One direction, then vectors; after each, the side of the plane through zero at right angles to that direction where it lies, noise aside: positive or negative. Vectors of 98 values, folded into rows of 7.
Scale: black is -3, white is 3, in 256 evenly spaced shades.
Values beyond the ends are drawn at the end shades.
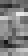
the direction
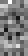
negative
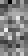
positive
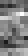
positive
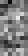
positive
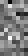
negative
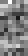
negative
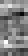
negative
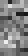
negative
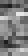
positive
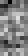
positive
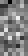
positive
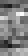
positive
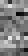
negative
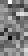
positive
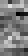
negative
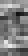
negative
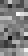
positive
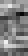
negative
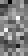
positive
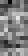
positive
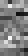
negative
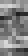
negative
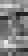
negative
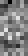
positive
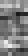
negative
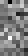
negative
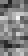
positive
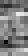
positive
